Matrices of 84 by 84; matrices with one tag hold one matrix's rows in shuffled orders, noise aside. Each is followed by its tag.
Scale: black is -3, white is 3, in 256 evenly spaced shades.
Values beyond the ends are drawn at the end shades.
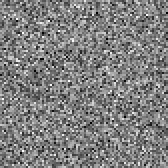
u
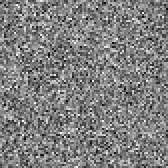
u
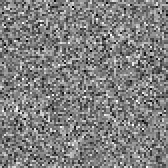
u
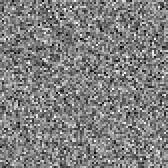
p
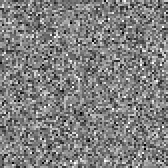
p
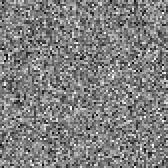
p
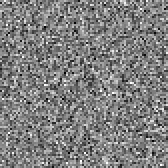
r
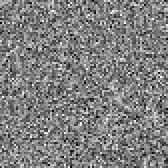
r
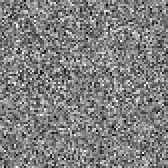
u
